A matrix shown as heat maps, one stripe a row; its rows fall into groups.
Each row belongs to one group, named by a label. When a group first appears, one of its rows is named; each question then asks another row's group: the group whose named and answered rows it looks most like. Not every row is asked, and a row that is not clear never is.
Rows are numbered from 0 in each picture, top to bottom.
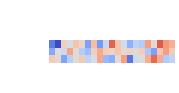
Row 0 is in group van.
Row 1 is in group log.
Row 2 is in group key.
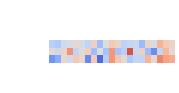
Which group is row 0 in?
van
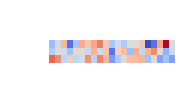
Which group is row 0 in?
log
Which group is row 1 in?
key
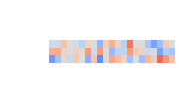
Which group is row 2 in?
van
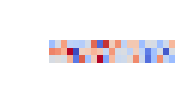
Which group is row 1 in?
log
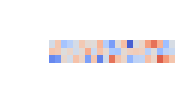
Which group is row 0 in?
key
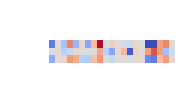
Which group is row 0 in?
log
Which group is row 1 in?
key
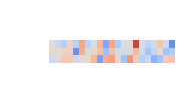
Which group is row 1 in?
log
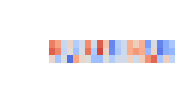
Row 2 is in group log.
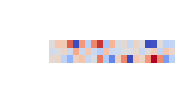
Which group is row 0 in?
log
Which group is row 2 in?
key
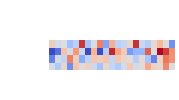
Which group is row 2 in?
log
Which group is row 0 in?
log
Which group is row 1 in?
van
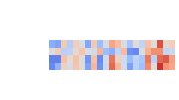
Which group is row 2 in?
van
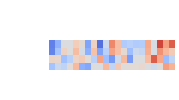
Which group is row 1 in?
van
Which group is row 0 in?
van
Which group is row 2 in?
key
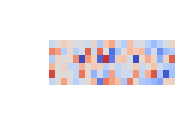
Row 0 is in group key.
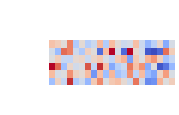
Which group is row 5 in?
log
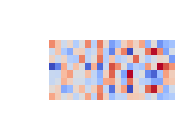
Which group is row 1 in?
key
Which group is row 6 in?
key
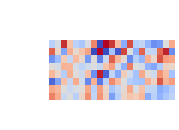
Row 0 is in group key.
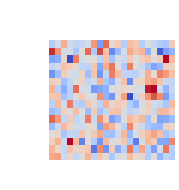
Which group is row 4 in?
van
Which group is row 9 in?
van
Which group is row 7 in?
key
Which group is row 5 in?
key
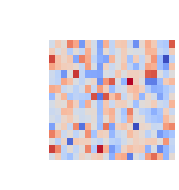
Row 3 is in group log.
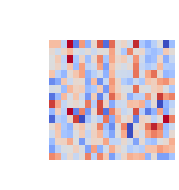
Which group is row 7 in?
van
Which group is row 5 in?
van
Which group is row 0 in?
log
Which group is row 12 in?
key
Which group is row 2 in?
log
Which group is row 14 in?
van
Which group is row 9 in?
log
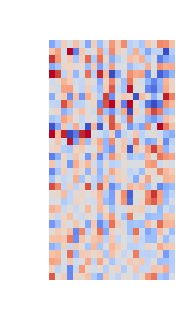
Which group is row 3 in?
van
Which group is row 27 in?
van
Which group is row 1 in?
log
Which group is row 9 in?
key
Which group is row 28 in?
log
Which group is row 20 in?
key
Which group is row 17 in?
van
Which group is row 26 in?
log
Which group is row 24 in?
van
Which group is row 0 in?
van
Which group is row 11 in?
van
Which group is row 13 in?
log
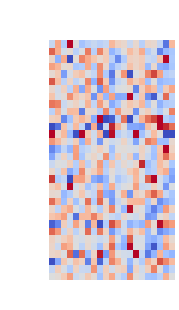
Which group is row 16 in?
log
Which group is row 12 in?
log
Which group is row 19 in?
log
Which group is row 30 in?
key
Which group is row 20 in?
key
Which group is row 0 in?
log
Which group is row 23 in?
log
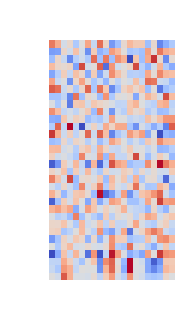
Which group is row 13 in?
van
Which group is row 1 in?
van
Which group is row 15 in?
log
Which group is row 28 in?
van
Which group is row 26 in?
van
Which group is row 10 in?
van
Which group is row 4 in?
van
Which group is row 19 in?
log
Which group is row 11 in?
log
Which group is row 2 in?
key
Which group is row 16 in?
van
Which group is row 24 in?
log
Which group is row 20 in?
key
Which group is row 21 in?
van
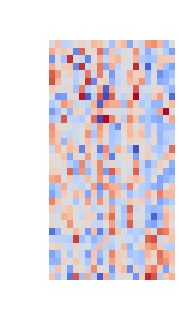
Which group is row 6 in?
log
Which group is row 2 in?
log
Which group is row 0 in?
key
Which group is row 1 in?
log
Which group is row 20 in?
van
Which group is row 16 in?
log
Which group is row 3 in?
log
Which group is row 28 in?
van
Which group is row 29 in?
van
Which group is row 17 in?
log
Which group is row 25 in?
van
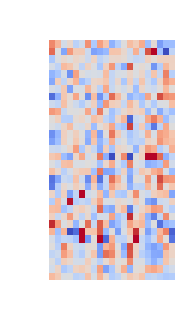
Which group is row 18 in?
van
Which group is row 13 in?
van
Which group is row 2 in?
van
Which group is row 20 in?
log
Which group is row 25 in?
log
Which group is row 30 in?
key
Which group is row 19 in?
van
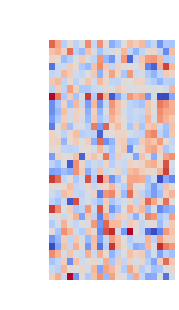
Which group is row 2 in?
key
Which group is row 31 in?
log
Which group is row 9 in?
van
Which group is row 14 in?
key
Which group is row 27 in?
van
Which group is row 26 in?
van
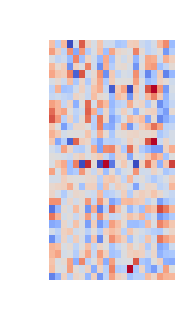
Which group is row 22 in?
van
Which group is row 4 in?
log
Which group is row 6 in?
key
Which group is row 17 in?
log
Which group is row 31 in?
van
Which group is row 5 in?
log
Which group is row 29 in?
log
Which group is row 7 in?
key
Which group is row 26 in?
van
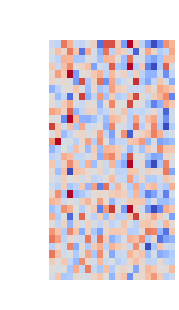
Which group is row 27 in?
log
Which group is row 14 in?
van
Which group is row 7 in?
log
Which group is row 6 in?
van
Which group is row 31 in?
key
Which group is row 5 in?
log
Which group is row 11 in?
log
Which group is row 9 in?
log
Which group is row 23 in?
log
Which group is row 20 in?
log
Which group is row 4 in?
log
